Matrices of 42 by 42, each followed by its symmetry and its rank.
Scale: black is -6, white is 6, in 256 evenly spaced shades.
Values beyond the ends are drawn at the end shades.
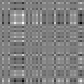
symmetric, rank one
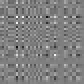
symmetric, rank two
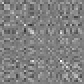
symmetric, rank five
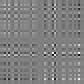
symmetric, rank one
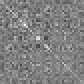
symmetric, rank five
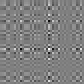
symmetric, rank one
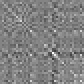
symmetric, rank five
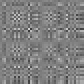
symmetric, rank two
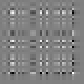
symmetric, rank one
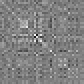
symmetric, rank five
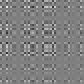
symmetric, rank one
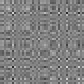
symmetric, rank two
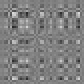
symmetric, rank two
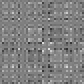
symmetric, rank two
